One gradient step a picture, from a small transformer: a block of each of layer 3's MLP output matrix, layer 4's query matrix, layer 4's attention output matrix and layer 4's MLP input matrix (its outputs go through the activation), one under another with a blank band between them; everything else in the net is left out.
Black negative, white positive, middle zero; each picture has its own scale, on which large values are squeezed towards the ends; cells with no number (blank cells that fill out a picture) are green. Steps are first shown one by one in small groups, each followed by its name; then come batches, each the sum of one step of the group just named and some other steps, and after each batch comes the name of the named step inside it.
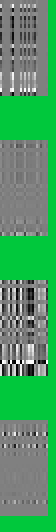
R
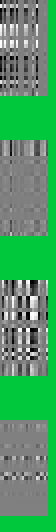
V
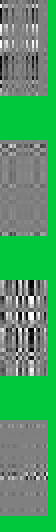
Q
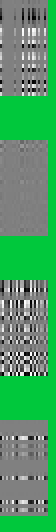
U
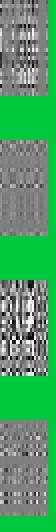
Q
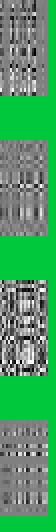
R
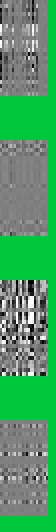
Q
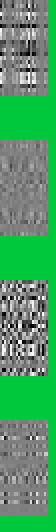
U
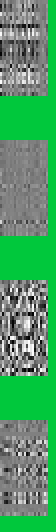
U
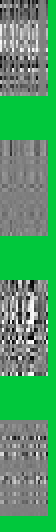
V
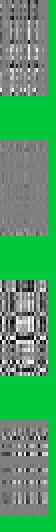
R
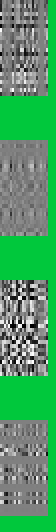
R
